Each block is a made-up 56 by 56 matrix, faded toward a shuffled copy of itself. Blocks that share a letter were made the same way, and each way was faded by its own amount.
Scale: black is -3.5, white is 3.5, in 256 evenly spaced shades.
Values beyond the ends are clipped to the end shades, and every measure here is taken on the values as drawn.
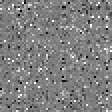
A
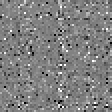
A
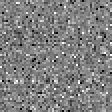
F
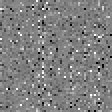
A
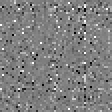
A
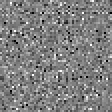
F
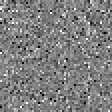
F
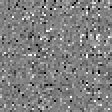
A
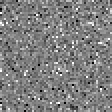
F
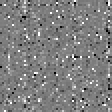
A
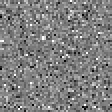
F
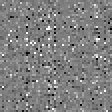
A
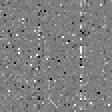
A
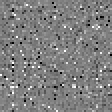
A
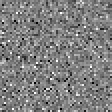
F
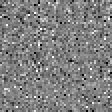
F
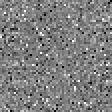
F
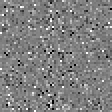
A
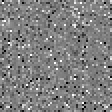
A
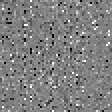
A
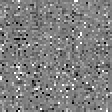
A
